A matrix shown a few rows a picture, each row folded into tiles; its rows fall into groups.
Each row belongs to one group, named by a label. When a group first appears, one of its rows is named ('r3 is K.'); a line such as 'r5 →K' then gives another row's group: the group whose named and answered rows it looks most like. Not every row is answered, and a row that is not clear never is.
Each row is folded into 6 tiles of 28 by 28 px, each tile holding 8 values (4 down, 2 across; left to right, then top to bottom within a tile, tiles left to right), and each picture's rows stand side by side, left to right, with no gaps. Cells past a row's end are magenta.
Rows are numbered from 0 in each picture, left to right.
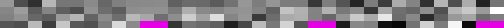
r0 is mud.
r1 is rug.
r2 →rug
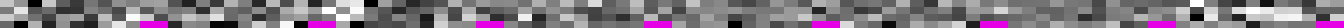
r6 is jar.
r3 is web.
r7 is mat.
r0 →mud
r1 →rug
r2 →mud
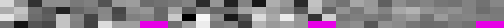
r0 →mud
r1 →mat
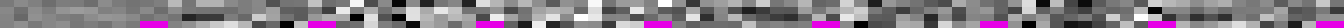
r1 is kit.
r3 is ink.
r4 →web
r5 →mud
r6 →mud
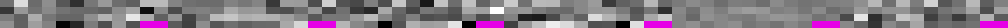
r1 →ink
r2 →rug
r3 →kit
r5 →web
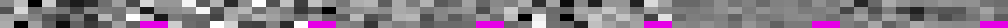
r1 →kit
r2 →web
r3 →mat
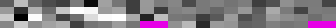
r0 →mat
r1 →jar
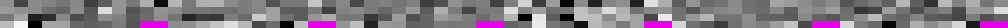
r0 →jar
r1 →kit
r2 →jar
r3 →mat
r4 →rug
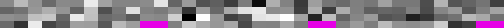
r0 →ink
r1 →mat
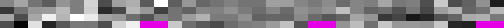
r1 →rug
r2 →jar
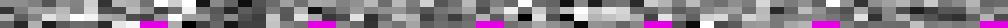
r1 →mud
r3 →mat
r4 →ink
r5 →web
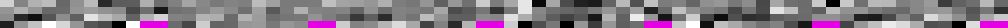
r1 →ink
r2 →kit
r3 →mud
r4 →jar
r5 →kit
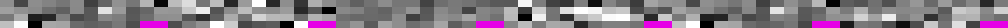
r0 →jar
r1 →kit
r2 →jar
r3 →mat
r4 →jar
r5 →rug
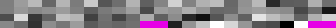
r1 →kit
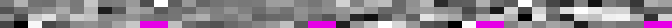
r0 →ink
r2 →kit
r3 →mat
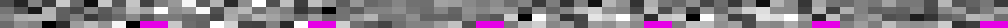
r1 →kit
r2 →rug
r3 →mat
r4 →mat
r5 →jar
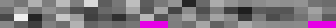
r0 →web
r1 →web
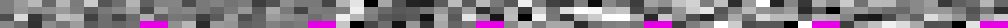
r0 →web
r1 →jar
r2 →mud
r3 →mat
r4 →kit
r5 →kit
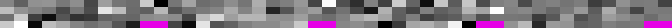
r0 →jar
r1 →ink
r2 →rug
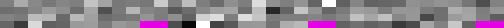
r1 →ink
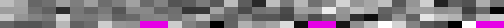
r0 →mud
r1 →rug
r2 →kit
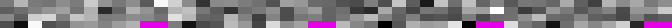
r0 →ink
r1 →mud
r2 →rug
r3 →rug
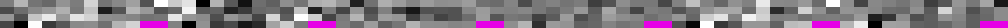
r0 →ink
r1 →mud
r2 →web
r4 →ink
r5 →jar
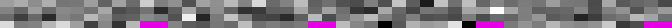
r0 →kit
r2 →rug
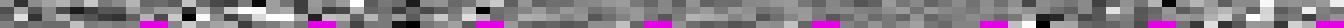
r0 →web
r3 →rug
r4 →rug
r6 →jar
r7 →ink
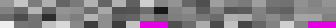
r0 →kit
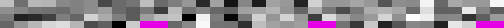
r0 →kit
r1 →mat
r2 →ink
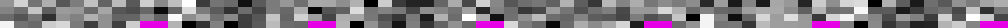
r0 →kit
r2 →mud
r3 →rug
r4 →mat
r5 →mud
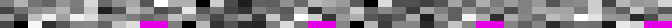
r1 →mud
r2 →mud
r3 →ink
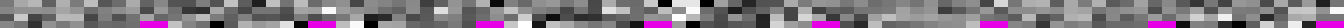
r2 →jar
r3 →jar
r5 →ink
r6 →web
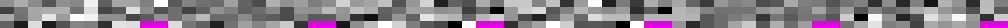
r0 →ink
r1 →rug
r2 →kit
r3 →kit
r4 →mud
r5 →mat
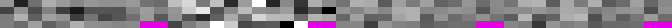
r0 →web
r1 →kit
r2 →web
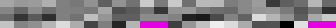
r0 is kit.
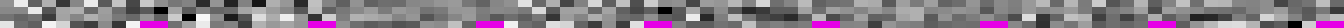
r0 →kit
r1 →mat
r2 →rug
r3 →kit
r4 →web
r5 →web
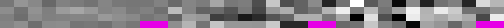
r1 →jar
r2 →mat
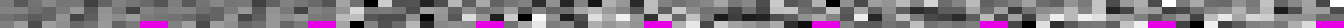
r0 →jar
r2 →mud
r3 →mat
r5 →web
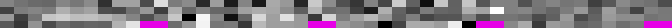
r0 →ink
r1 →mat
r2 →rug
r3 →jar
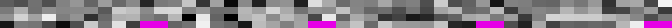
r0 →rug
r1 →mat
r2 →jar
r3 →ink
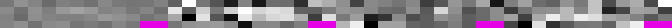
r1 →mat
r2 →jar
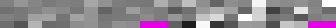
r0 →ink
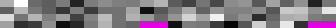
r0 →mud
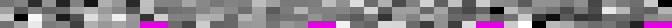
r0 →mat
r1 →ink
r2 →kit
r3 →jar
